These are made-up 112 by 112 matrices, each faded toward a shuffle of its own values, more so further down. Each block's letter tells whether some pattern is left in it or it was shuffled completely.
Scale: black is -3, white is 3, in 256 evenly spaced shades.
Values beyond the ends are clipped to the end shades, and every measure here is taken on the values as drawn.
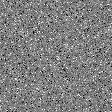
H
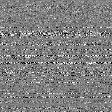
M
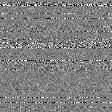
M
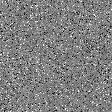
H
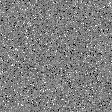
H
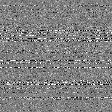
M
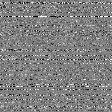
M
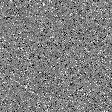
H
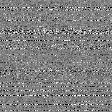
M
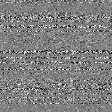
M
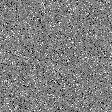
H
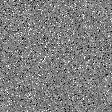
H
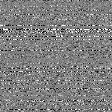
M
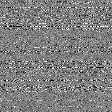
M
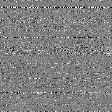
M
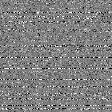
M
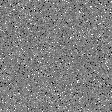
H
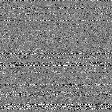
M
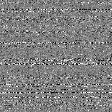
M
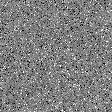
H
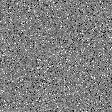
H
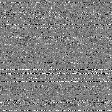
M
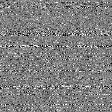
M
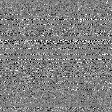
M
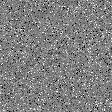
H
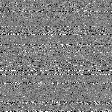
M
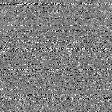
M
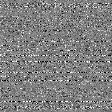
M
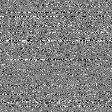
M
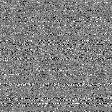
M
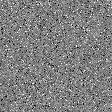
H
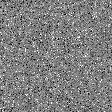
H
